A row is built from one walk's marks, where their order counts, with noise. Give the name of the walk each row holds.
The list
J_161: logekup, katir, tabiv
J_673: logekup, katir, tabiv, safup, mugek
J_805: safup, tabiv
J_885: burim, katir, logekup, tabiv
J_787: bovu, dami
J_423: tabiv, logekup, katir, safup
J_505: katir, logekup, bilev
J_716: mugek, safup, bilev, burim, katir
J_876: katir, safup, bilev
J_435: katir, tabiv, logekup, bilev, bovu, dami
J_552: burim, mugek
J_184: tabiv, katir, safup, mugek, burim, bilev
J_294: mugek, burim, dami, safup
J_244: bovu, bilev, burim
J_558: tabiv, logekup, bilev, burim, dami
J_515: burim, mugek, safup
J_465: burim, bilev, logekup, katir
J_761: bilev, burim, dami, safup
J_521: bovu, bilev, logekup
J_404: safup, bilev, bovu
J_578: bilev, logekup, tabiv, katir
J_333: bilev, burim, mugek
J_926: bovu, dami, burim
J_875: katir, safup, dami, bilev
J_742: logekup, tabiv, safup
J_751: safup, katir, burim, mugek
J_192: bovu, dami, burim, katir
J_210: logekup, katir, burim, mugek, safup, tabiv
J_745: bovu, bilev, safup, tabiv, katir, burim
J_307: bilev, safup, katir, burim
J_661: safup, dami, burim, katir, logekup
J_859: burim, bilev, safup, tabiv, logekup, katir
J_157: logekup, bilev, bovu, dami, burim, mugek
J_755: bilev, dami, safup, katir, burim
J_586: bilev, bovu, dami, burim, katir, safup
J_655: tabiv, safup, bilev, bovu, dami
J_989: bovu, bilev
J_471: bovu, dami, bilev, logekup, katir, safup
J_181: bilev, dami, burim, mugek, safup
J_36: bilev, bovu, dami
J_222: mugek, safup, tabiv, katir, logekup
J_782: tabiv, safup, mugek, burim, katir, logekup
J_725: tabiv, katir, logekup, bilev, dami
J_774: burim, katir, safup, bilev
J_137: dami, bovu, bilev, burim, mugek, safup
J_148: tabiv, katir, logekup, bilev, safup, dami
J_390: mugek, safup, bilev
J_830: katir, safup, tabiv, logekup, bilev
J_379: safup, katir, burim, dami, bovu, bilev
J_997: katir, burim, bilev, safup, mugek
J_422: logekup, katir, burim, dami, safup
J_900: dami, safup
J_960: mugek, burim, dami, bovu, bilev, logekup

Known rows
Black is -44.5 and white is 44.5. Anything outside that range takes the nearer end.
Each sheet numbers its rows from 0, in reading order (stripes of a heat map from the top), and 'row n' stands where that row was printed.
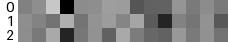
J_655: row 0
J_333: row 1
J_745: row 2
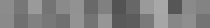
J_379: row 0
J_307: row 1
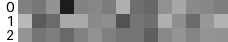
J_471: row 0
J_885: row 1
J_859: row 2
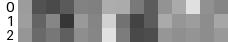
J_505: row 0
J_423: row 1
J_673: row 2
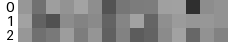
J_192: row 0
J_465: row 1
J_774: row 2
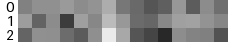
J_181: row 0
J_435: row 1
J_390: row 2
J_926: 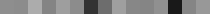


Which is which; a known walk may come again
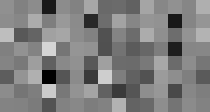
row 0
J_742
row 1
J_926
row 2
J_885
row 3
J_515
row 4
J_586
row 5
J_404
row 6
J_751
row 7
J_157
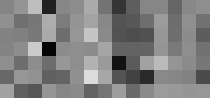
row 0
J_805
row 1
J_997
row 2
J_716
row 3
J_655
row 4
J_875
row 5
J_390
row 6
J_465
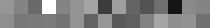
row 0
J_552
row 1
J_307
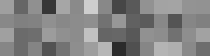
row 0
J_148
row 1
J_960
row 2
J_210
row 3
J_876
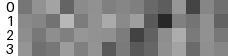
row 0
J_137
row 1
J_333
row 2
J_755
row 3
J_774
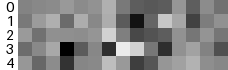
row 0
J_181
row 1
J_900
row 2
J_184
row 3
J_989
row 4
J_830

